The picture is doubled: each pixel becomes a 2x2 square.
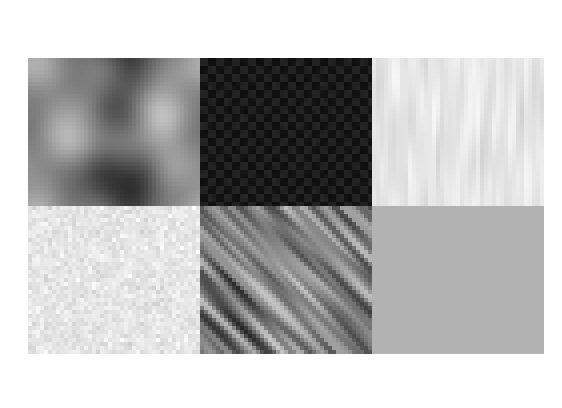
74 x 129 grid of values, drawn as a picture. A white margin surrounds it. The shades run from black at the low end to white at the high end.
It is made of 2 by 3 panels. Panel 1,1: middling, smooth, strong in contrast. Panel 1,2: very low, checkered, faint in contrast. Panel 1,3: very high, streaked downward, faint in contrast. Panel 2,1: very high, fine-grained, faint in contrast. Panel 2,2: middling, slanting down to the right, strong in contrast. Panel 2,3: high, flat.
